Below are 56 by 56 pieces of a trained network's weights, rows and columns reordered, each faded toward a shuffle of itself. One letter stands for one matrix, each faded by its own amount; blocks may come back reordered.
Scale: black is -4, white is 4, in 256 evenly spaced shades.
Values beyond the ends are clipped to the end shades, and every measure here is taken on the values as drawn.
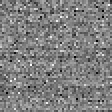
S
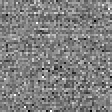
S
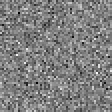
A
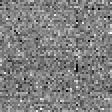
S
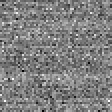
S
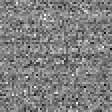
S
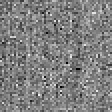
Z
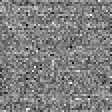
S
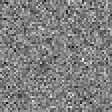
A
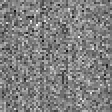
Z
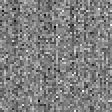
Z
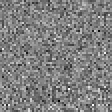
A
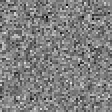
A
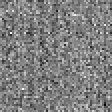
Z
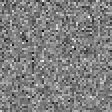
A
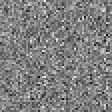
A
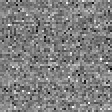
S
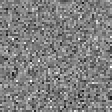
A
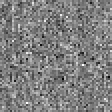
Z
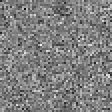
A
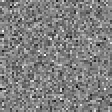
A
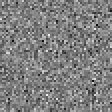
A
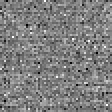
S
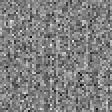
Z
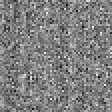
Z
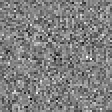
A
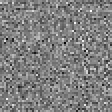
A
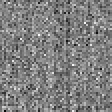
Z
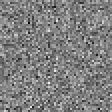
A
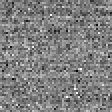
S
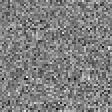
A
